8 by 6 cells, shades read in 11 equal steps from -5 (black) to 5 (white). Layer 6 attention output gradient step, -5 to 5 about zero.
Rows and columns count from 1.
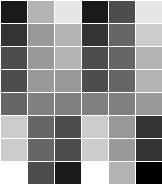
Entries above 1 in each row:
3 2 2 1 0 2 2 3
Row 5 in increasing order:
-1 0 0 0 0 1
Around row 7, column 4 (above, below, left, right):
3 5 -2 1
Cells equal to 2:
6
